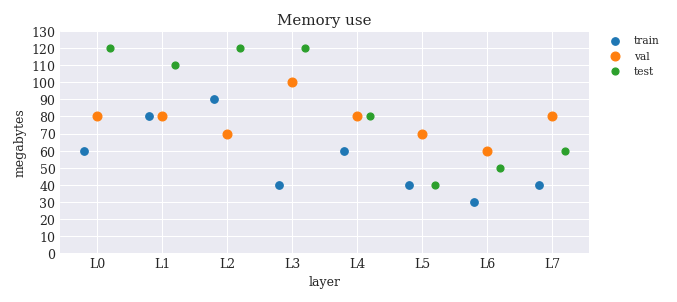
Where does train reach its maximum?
L2
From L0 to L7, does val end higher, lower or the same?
the same
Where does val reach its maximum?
L3
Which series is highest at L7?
val
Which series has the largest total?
test
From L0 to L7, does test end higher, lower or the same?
lower
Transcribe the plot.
Title: Memory use
x-axis: layer, ticks L0 L1 L2 L3 L4 L5 L6 L7
y-axis: megabytes, ticks 0 10 20 30 40 50 60 70 80 90 100 110 120 130
Legend: train, val, test
Values:
train: 60 80 90 40 60 40 30 40
val: 80 80 70 100 80 70 60 80
test: 120 110 120 120 80 40 50 60
